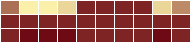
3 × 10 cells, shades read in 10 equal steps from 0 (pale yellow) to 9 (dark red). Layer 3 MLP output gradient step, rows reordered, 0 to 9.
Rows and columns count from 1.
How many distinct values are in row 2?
1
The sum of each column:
21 17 17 18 24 24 24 24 18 20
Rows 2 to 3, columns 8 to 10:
8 8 8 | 8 9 8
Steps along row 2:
same same same same same same same same same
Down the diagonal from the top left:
5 8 9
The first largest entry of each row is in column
5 1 2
